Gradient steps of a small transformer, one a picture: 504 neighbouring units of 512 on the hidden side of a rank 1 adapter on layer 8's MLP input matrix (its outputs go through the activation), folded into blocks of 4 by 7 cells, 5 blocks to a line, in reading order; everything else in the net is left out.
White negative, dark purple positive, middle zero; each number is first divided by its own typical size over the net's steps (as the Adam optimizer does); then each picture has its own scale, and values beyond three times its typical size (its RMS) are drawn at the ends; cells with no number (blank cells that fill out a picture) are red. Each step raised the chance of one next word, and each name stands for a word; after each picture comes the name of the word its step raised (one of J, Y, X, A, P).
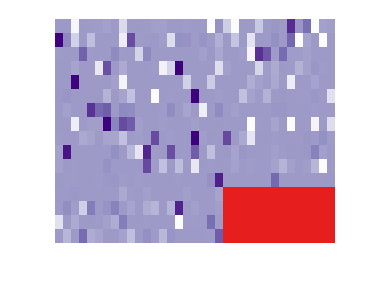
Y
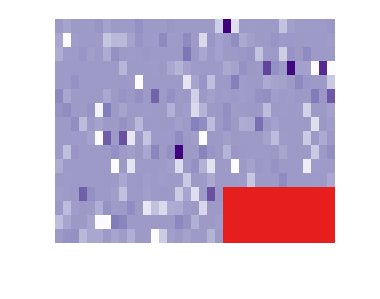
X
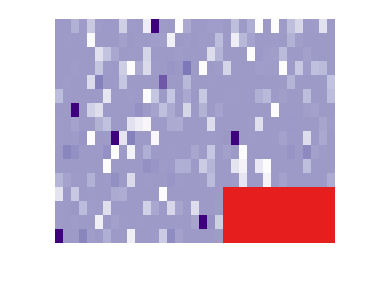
Y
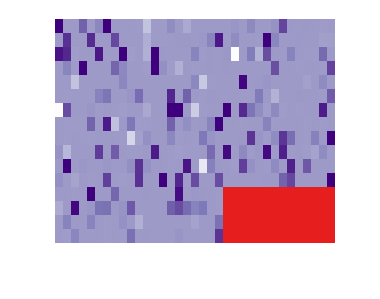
Y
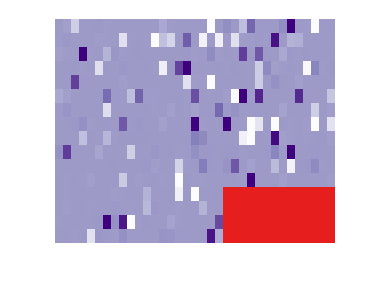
Y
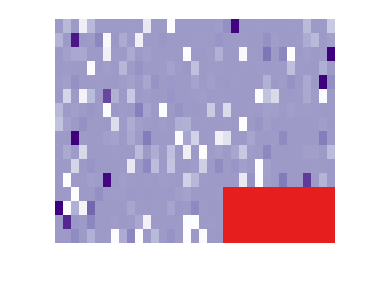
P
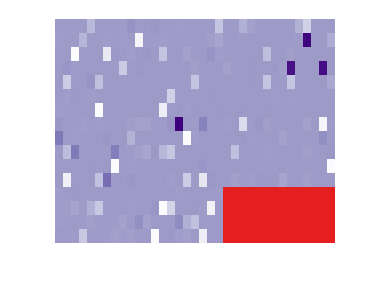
X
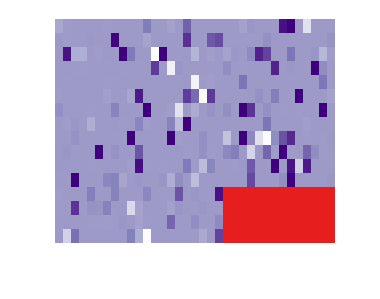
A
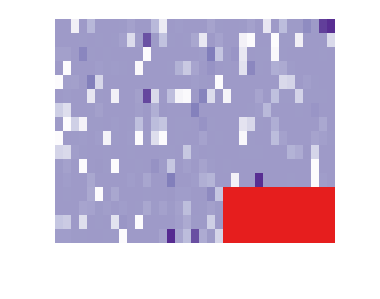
A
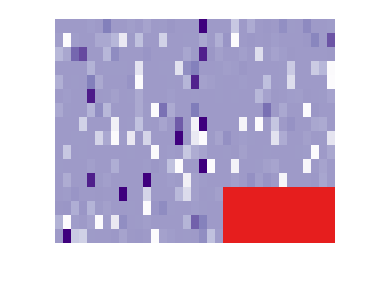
A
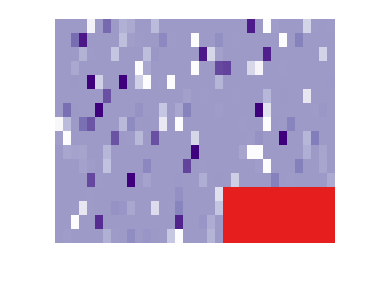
P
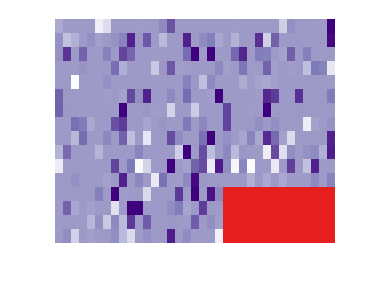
P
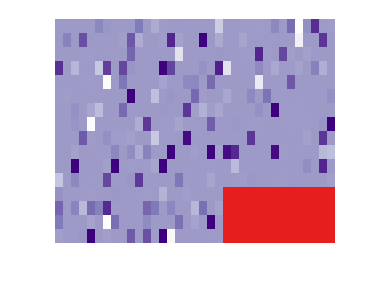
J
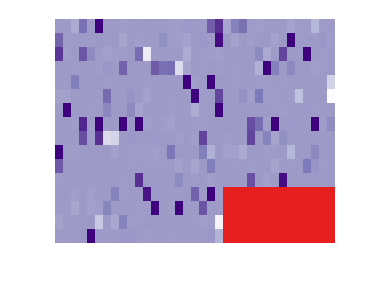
A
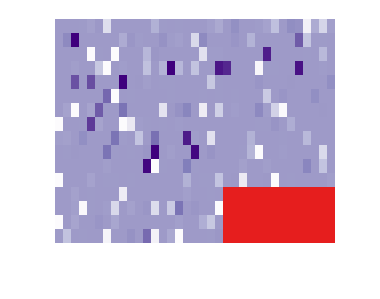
P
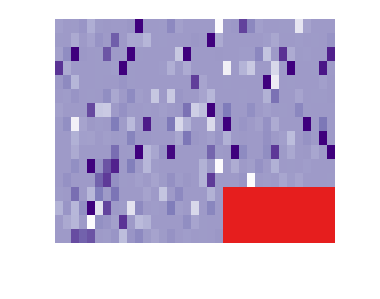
J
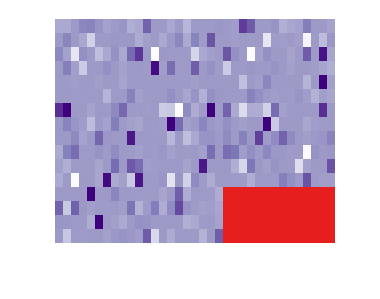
J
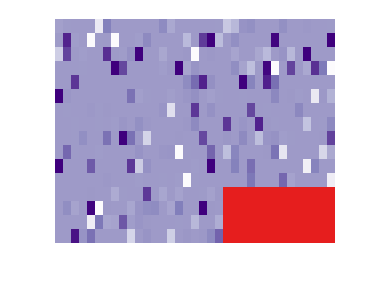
J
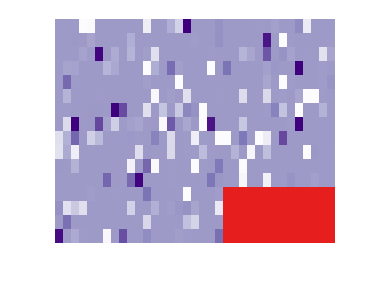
P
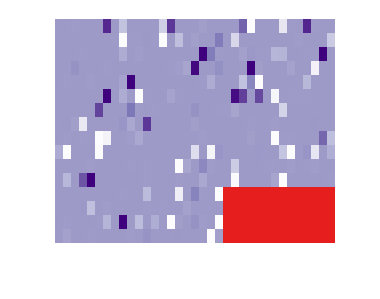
A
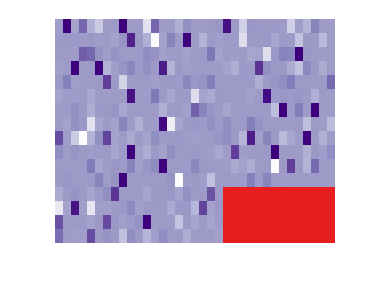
P
